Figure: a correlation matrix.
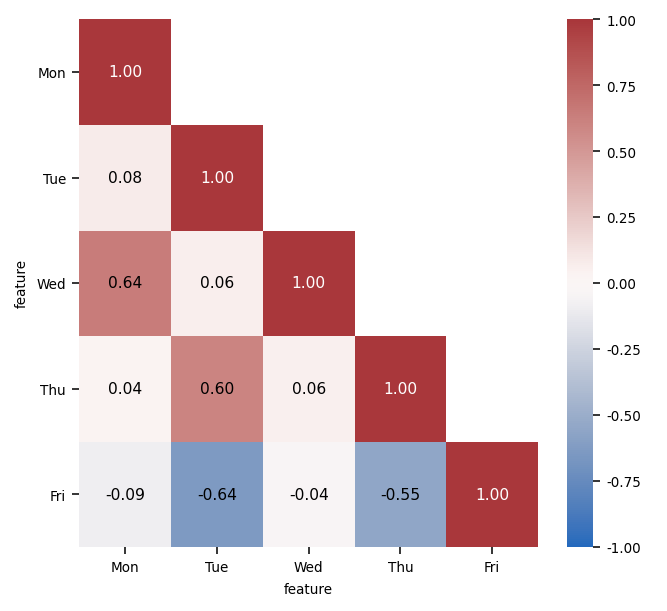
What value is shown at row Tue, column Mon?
0.08
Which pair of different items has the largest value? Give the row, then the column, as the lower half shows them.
Wed, Mon
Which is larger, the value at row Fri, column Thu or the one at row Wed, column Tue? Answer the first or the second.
the second
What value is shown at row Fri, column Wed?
-0.04
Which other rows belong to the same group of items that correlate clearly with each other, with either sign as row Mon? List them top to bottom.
Wed
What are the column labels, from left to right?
Mon, Tue, Wed, Thu, Fri
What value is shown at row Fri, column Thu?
-0.55
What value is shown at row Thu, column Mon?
0.04
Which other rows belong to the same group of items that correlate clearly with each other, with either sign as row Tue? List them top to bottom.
Thu, Fri
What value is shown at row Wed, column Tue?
0.06
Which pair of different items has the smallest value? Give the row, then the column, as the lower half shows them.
Fri, Tue
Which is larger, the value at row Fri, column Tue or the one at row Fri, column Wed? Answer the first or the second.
the second
